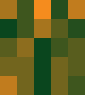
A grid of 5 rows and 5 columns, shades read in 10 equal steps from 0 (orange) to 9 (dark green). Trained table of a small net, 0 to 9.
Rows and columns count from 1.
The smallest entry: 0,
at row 1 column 3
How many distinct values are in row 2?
5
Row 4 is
5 5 9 5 6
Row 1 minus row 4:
-2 2 -9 3 -4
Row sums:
20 33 32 30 28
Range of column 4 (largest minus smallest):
3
